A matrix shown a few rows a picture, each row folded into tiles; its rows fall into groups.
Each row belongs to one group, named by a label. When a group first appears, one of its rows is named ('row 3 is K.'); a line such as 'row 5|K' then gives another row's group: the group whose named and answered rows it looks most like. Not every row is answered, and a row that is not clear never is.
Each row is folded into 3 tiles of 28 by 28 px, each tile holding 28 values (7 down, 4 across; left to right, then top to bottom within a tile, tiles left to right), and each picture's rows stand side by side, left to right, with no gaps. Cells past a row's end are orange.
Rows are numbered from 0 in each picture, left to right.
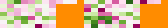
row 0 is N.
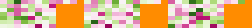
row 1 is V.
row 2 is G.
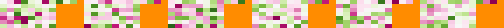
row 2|G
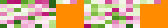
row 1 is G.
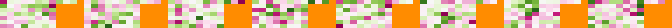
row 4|N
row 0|N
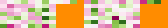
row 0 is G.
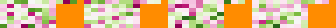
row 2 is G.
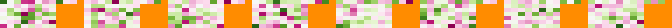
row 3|G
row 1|N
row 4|V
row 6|N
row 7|G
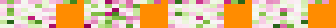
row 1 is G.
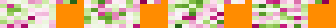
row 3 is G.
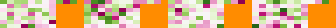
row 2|V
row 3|G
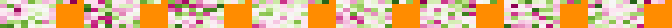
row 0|V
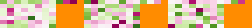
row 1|V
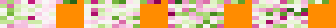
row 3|N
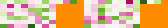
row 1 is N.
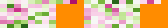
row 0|V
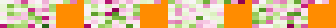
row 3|N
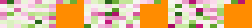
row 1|G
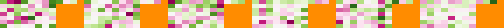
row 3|V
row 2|N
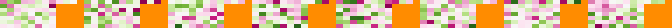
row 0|N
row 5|V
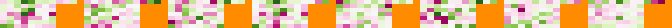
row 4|N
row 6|V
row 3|G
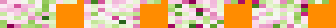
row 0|G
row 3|N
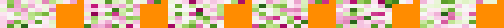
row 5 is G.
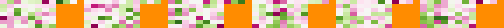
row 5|N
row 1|G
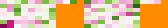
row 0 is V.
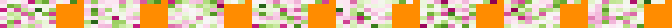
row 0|N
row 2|N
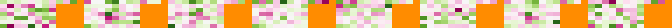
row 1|G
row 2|G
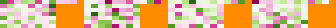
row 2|G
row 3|G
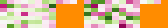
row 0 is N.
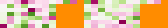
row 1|V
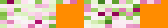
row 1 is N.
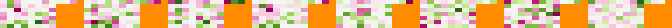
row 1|V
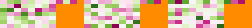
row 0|N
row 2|V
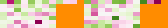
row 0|V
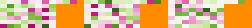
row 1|G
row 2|N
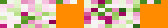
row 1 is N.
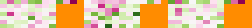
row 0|V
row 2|V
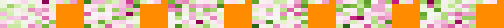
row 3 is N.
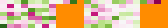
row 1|V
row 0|G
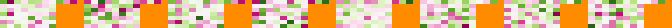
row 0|V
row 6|N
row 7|G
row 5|G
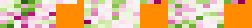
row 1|V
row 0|G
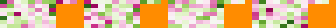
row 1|N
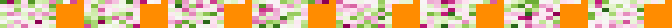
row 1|N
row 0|V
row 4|G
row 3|V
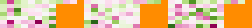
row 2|G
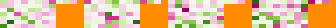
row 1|G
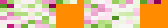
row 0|N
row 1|V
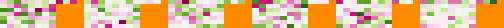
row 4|G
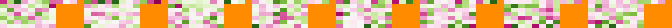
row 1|V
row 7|V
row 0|N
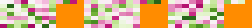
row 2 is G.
